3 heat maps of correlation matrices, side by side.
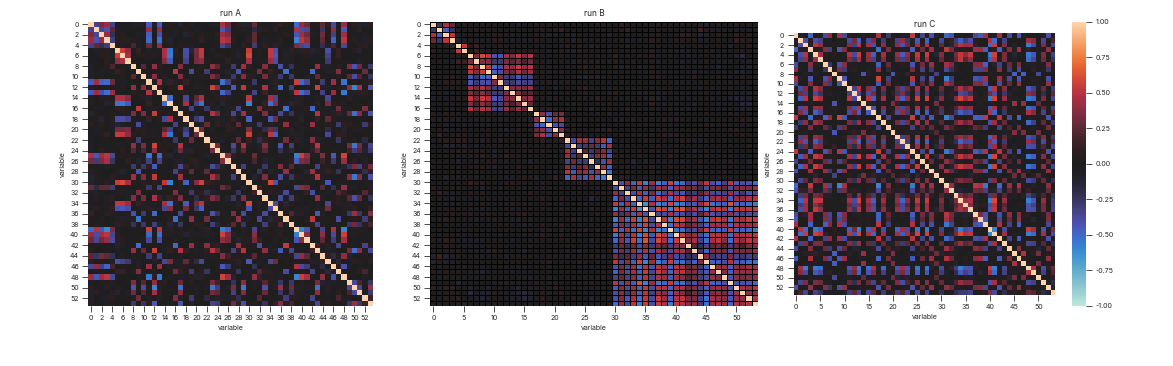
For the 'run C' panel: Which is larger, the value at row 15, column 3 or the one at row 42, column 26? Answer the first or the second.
the first
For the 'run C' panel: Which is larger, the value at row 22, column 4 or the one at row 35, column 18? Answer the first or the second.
the second
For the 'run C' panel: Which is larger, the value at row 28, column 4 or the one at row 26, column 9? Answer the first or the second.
the first
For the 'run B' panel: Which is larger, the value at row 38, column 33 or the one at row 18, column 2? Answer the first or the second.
the first
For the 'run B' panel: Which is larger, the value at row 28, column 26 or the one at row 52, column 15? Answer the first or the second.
the second
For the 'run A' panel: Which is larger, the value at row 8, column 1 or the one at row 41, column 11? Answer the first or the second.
the first
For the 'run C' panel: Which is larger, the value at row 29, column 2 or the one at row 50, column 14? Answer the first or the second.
the second
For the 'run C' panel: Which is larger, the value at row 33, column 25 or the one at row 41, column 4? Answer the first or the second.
the second
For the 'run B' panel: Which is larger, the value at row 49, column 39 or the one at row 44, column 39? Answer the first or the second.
the first
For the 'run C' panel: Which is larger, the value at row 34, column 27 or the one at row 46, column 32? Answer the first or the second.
the first
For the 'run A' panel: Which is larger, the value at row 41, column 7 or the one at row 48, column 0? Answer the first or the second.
the second
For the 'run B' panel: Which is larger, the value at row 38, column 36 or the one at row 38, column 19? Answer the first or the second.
the second
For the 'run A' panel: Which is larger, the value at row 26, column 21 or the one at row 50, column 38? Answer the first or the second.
the second
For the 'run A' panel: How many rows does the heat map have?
54
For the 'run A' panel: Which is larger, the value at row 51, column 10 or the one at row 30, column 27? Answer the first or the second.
the first
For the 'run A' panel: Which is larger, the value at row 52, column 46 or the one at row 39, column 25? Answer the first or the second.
the first
